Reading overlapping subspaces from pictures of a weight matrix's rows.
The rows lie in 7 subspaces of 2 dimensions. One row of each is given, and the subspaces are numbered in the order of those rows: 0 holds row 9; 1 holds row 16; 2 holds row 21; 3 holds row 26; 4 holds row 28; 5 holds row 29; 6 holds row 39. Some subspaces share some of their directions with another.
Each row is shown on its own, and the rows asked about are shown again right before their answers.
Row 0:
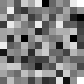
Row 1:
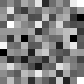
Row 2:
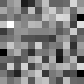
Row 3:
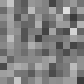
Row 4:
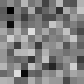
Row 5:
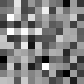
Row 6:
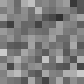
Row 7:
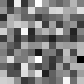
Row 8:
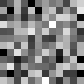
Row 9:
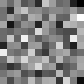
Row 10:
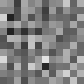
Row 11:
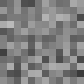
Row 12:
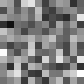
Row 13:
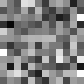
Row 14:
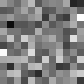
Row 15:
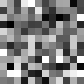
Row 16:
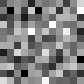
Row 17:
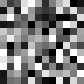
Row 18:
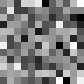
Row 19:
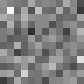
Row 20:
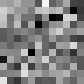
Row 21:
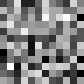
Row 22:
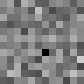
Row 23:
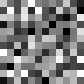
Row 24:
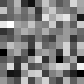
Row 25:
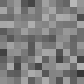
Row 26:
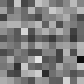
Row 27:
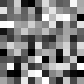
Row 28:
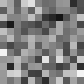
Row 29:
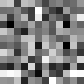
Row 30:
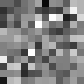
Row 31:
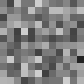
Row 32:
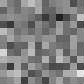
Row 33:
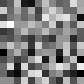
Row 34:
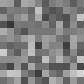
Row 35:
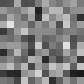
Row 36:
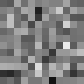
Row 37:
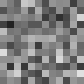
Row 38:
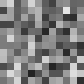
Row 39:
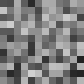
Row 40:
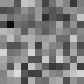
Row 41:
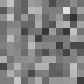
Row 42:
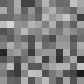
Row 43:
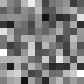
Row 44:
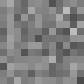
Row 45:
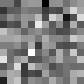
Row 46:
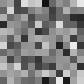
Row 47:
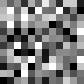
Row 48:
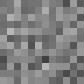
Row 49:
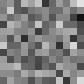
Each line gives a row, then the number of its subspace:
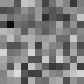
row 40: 1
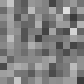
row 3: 6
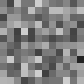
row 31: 3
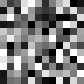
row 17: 5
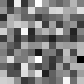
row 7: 3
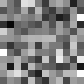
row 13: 6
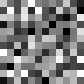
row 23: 1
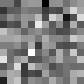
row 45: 4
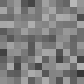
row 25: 5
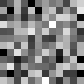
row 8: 1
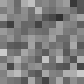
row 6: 4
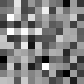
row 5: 2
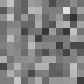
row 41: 6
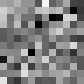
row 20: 4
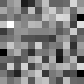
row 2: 6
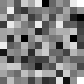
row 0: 0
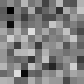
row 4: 1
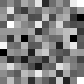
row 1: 0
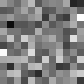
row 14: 0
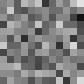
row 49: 0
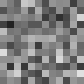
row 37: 6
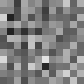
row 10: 2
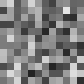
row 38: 6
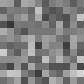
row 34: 5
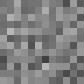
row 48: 2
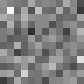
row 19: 1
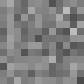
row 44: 6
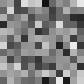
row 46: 0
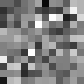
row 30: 4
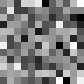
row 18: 0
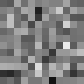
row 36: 5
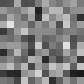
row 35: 5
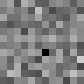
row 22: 3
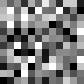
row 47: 1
